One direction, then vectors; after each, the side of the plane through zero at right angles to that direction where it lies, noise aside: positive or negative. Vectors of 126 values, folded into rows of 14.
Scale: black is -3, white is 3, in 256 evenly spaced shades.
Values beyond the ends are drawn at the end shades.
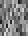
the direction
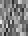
negative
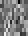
positive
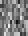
positive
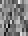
negative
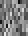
positive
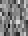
negative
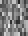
positive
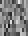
negative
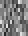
negative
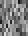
positive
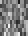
positive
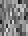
positive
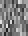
negative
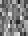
positive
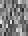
negative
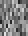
positive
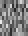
negative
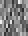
negative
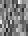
negative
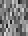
positive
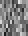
negative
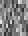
negative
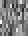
negative
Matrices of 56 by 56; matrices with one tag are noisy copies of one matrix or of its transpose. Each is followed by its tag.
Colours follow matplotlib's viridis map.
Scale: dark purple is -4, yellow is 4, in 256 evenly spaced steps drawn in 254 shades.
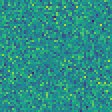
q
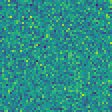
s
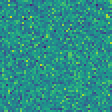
s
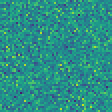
q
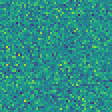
q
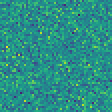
q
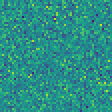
q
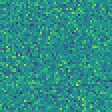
q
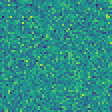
s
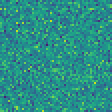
s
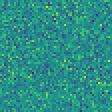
q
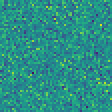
q
